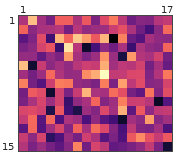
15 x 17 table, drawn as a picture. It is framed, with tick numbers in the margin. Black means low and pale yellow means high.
There are no regular stripes. The ninth with the highest average is the centre. Neither half mirrors the other. No overall slope runs across the table. The values follow a bell shape. Fine speckle covers the field.
